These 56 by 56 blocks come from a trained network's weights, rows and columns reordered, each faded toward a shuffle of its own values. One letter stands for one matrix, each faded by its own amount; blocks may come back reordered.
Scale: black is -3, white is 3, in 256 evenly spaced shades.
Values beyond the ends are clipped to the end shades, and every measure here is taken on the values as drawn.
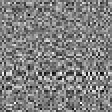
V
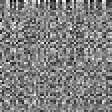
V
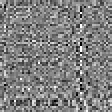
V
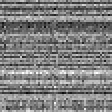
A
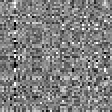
V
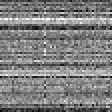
A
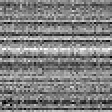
A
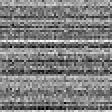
A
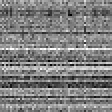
A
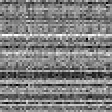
A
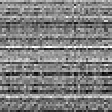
A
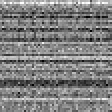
A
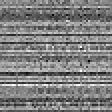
A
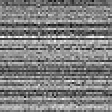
A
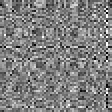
V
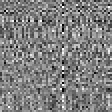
V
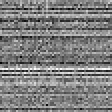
A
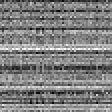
A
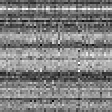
A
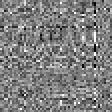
V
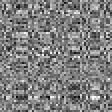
V
